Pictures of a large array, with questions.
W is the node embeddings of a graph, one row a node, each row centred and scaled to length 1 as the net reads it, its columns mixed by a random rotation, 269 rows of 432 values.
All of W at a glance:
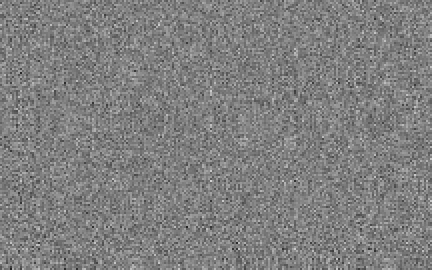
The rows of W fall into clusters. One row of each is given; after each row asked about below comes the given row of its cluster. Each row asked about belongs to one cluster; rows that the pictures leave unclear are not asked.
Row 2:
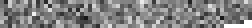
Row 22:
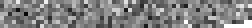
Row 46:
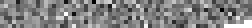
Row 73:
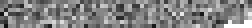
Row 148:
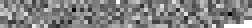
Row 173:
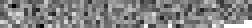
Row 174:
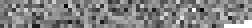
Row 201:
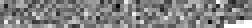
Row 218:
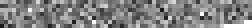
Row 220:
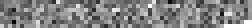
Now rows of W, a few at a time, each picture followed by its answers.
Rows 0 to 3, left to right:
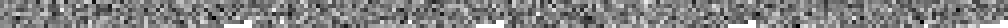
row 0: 46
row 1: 2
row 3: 173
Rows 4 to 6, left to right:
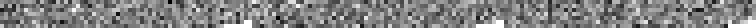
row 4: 220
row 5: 218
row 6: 201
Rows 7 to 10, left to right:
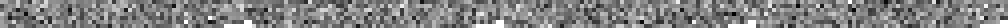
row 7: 22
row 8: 220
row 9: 148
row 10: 174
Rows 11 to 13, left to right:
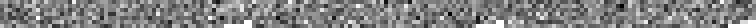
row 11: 22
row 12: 218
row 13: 201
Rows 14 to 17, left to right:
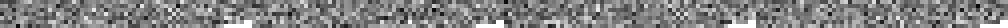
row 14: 73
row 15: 2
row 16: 73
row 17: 46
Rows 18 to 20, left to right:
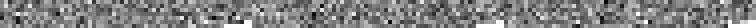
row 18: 46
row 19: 148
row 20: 201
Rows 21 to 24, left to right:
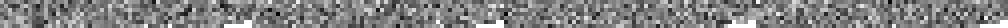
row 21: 173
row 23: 73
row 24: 218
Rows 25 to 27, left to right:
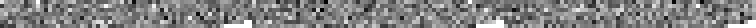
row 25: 218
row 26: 201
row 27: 220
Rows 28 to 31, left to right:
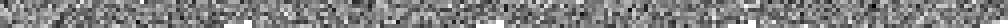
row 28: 148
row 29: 201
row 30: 22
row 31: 201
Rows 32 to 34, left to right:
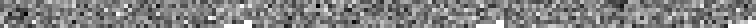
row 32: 22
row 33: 174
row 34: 201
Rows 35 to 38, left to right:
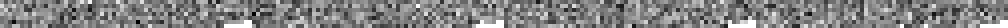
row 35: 148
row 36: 73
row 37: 201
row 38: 173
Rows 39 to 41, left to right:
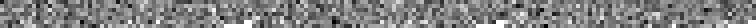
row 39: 2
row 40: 2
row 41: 173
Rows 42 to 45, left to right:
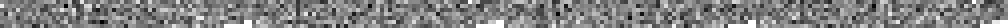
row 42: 174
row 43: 201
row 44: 173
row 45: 201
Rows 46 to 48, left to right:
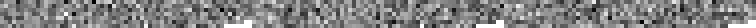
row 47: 173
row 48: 148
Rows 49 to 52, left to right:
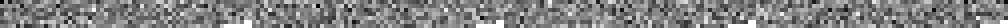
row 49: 73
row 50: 174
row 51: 46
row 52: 148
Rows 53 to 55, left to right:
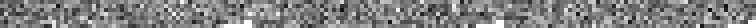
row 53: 73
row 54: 148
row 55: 46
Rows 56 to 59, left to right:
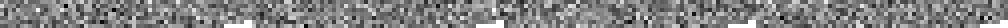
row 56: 174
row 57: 22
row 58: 46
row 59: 218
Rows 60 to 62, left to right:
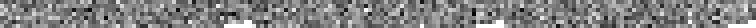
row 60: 148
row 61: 220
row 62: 22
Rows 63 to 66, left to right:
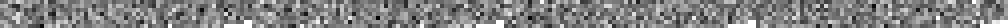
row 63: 173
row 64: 173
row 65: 218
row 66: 201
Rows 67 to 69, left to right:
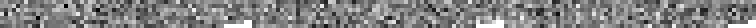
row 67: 174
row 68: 201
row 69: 173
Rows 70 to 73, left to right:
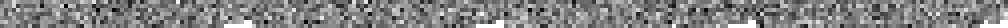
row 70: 174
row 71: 220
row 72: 173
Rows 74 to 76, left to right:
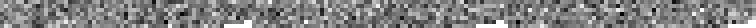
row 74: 173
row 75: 22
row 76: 220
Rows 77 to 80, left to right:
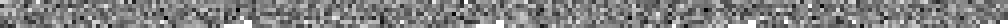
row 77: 218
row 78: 73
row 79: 173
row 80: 2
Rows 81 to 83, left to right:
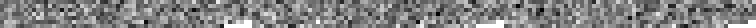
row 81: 201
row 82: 173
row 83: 173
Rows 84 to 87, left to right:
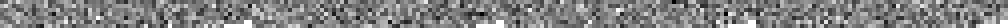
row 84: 173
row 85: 148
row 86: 220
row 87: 73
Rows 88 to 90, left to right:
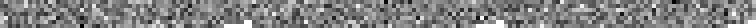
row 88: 2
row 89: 218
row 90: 220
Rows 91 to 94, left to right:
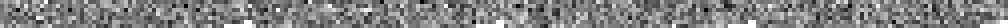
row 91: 22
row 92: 220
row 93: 173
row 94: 148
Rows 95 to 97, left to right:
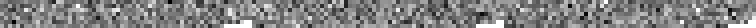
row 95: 220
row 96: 148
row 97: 174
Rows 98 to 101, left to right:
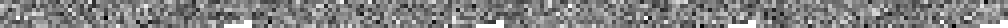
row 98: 148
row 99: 46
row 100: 46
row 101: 22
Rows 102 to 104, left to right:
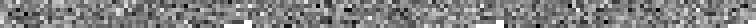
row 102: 22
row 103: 174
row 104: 174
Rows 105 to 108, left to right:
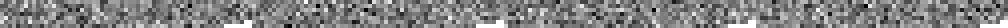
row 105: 2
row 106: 174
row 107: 220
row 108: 46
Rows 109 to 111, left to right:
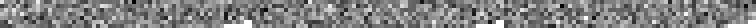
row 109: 218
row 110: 220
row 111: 73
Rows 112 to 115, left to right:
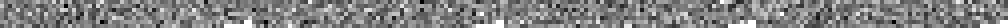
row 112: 174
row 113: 220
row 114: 201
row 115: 148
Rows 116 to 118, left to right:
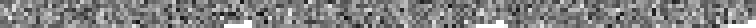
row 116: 148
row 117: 220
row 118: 220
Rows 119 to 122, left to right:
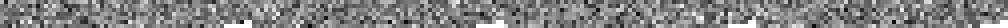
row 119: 2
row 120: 148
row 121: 220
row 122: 148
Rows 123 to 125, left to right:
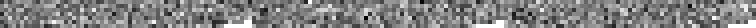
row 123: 73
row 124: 220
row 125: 22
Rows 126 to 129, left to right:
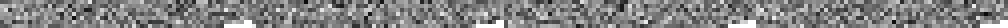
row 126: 148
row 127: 220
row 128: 201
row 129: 148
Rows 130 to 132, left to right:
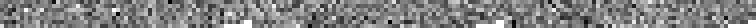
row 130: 220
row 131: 148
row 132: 2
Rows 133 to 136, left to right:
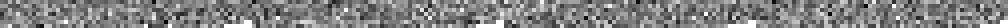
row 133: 173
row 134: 73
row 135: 218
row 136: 46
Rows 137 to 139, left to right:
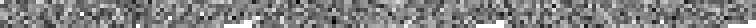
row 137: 218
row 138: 2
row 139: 2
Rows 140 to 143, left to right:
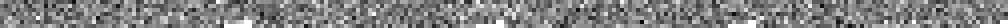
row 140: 201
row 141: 22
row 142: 148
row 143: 2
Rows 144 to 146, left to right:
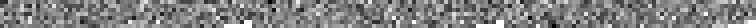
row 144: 2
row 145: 46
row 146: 218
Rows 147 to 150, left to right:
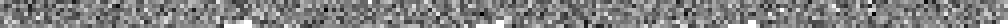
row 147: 201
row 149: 2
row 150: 220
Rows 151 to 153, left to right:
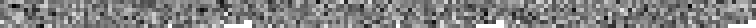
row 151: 173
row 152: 46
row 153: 22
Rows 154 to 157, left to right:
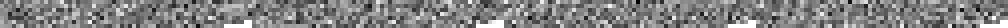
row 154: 22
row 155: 201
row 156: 218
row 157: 46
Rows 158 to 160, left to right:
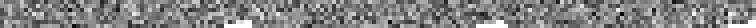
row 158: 201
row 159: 148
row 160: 220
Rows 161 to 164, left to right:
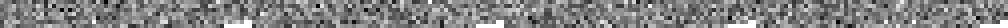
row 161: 201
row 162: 174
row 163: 218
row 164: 2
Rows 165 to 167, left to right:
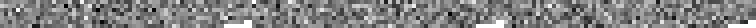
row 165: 174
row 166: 218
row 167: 2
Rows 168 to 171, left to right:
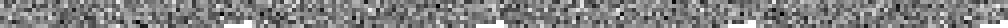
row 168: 148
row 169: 22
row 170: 220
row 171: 22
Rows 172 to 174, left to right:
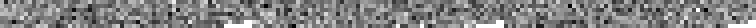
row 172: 148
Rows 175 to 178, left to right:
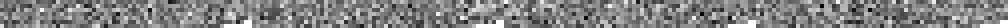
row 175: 220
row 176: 22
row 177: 218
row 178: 174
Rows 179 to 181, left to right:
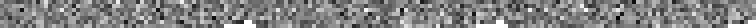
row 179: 46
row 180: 220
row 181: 220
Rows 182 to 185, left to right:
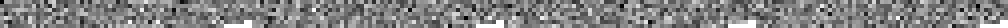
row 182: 2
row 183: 46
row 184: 201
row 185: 46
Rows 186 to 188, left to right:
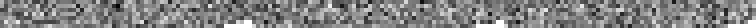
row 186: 201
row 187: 220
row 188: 220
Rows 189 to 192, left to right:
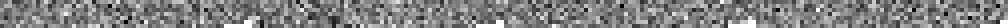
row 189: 46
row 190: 2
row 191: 201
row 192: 46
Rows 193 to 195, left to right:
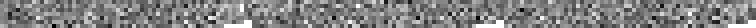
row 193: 22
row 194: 218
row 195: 22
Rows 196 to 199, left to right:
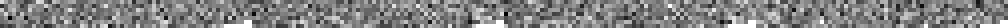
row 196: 218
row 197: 73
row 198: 73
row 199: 173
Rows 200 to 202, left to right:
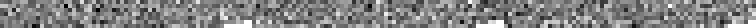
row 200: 174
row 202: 73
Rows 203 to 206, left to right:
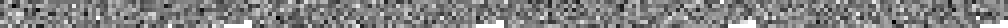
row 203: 173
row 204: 218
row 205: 201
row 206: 148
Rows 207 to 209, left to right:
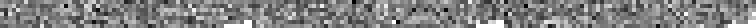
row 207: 174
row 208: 201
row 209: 73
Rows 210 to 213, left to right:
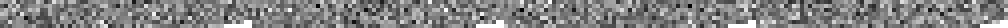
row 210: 218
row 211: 174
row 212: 22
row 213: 201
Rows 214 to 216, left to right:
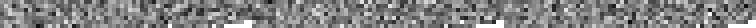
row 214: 173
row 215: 46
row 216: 46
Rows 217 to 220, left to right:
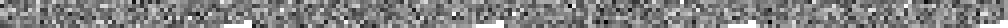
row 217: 218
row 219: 174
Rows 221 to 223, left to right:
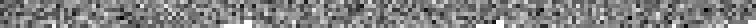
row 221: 73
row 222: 46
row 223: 173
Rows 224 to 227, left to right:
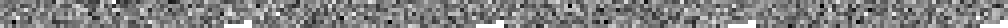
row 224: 220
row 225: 148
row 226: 174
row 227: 174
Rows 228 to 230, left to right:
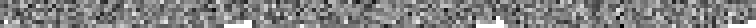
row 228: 201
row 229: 201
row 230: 220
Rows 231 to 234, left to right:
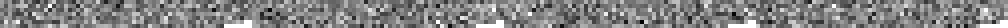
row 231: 201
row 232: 22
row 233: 148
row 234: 220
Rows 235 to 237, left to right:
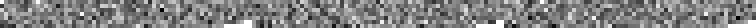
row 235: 218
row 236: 2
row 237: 218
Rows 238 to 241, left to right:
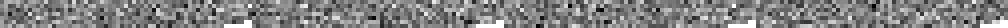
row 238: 22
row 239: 73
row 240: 174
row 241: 201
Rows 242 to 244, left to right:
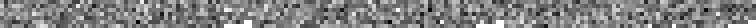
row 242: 148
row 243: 148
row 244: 173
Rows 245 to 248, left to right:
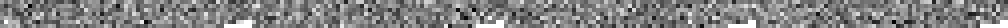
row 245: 201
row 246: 46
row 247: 22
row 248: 148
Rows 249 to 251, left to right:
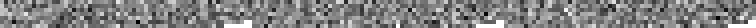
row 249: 148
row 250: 46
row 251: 46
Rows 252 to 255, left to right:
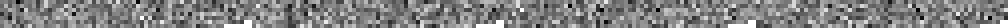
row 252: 46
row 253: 173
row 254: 174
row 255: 218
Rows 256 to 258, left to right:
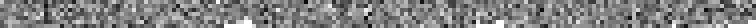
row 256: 201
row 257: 220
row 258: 173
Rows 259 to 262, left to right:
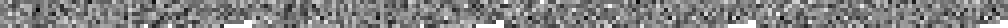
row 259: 173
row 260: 173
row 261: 218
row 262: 218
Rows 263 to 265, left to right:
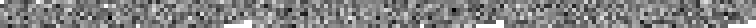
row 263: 218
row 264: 173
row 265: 148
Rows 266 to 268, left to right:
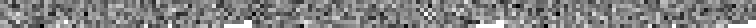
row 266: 173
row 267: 73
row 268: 173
